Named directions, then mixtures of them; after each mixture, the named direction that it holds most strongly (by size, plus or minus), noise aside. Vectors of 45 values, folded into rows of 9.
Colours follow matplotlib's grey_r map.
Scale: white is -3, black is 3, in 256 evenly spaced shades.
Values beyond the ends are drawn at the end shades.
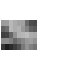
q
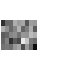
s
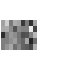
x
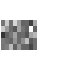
x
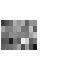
s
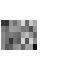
x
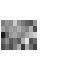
s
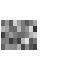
s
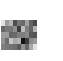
s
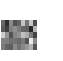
x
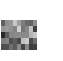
s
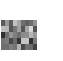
s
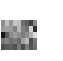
x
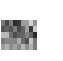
x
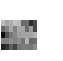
q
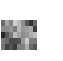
q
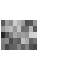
s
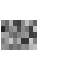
s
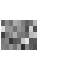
s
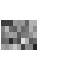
s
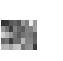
q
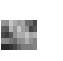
q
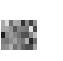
x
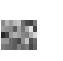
x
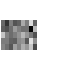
x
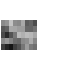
q
